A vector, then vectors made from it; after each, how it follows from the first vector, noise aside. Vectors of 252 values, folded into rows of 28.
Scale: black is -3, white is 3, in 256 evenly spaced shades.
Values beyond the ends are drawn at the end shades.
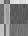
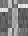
wrapped around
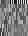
sign-scrambled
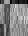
negated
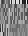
sign-scrambled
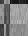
negated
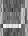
wrapped around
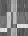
wrapped around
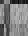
negated
